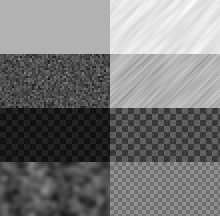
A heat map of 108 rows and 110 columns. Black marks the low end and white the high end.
The table splits into 4 rows of 2 panels. Panel 1,1: high, flat. Panel 1,2: very high, slanting up to the right, faint in contrast. Panel 2,1: low, fine-grained. Panel 2,2: high, slanting up to the right, faint in contrast. Panel 3,1: very low, checkered, faint in contrast. Panel 3,2: low, checkered. Panel 4,1: low, blotchy. Panel 4,2: middling, checkered.
